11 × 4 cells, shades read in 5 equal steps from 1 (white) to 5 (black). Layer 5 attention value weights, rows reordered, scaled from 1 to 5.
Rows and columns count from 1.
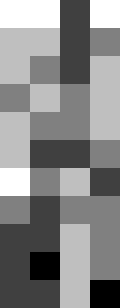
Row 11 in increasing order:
2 4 4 5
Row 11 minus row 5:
2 1 -1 3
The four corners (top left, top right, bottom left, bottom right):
1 1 4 5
